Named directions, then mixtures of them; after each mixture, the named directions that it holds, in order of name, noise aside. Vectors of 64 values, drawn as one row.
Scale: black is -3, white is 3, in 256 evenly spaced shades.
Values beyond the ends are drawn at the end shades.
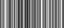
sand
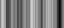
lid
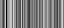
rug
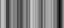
lid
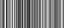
rug, sand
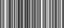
sand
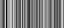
rug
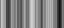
lid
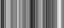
lid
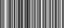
sand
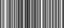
sand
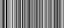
rug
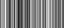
lid, sand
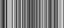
lid, rug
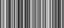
lid, sand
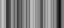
lid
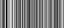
rug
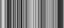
lid, rug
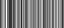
rug, sand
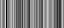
lid, rug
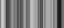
lid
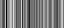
rug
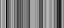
lid, rug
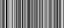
rug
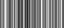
sand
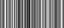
rug, sand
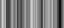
lid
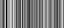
rug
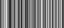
rug, sand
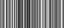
rug, sand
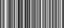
sand
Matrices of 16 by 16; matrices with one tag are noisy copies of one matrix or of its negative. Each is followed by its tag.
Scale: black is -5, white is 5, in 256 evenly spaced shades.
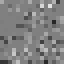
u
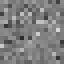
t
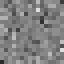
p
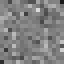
p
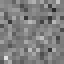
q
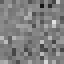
u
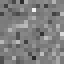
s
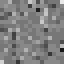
p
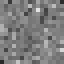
p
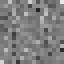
p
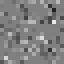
q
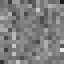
p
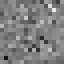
q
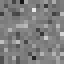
s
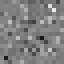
q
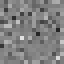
t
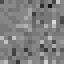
u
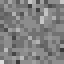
p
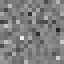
t
